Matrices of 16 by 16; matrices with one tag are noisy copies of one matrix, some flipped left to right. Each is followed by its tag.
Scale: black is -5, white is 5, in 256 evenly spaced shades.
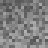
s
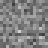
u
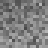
s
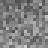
s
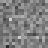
u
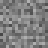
u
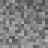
s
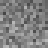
s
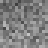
s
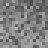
s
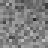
s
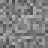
u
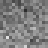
s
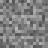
u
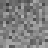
s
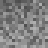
s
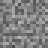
u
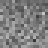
s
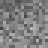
s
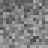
s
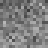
s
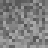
s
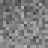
s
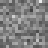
u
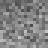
s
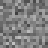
u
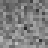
s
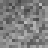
s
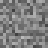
u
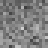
s
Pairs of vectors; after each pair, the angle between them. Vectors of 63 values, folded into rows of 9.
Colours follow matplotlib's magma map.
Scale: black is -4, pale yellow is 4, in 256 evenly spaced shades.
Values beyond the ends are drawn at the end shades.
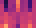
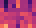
nearly parallel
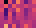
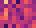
nearly opposite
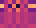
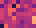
partly opposed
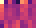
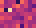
partly aligned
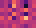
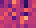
nearly parallel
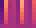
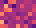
orthogonal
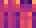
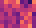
nearly parallel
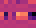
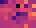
partly opposed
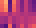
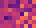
orthogonal
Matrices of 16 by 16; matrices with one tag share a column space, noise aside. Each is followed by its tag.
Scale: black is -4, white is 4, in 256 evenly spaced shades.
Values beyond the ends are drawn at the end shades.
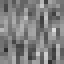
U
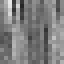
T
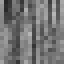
T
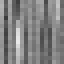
T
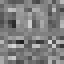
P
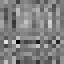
P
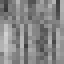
T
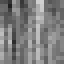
T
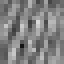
U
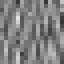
U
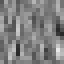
U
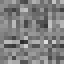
P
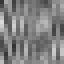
U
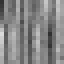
T
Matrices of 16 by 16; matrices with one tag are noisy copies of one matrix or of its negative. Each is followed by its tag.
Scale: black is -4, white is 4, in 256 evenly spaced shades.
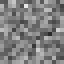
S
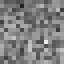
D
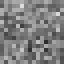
D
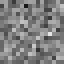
S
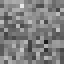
D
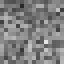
D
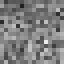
D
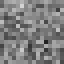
D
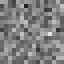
S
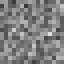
S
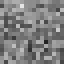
D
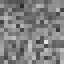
D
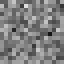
S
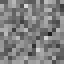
S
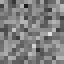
S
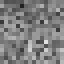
D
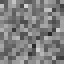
S
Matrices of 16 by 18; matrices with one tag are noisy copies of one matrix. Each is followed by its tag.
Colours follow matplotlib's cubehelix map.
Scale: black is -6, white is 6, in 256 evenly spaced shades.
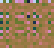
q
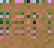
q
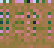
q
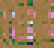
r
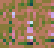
r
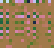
q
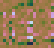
r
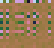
q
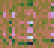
r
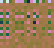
q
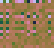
q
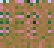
q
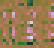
r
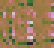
r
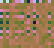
q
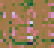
r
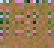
q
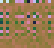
q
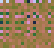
q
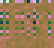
q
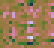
r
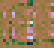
r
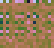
q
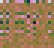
q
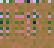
q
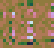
r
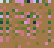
q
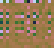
q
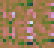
r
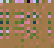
q
